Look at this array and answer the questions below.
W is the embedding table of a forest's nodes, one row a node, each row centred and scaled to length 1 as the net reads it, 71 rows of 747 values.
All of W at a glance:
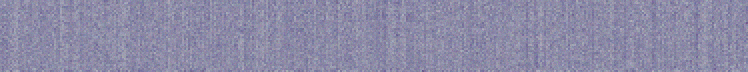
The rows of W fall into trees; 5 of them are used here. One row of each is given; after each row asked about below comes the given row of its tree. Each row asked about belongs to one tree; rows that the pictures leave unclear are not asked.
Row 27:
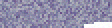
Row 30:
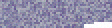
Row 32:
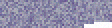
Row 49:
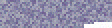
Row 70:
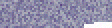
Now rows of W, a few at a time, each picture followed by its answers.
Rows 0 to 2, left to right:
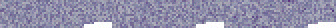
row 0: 70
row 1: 32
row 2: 32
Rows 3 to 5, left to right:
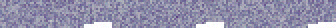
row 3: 32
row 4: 32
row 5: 27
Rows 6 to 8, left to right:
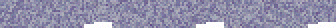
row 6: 70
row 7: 49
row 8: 27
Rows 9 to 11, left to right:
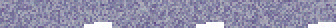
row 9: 70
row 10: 49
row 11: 32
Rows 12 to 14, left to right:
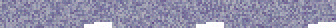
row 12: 27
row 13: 27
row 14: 32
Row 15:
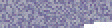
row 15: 32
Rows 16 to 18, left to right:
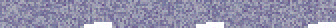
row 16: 32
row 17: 27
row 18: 32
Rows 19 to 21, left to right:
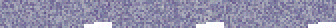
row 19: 27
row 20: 30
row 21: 27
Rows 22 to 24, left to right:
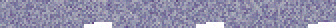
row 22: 70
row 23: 49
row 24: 49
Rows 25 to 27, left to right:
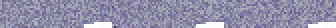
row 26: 70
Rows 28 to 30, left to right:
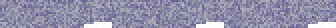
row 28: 32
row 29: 32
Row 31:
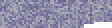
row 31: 32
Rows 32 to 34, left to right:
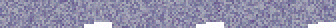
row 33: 49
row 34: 27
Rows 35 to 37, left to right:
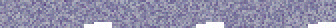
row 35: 49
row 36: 32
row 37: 70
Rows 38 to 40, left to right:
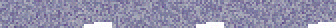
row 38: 70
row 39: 27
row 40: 49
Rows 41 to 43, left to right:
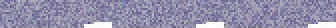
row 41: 27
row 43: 49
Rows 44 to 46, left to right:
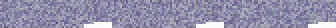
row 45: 27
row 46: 30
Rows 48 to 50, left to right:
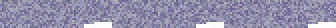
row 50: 30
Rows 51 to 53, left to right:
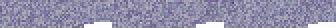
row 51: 32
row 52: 27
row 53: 49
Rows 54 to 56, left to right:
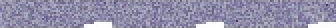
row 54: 32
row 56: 30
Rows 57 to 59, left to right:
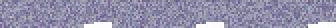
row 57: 27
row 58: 32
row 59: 27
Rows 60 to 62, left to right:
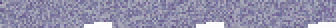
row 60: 70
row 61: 27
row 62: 27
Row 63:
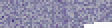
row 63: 30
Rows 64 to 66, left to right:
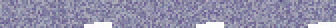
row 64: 30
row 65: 49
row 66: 30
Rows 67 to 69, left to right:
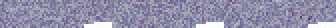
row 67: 27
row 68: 32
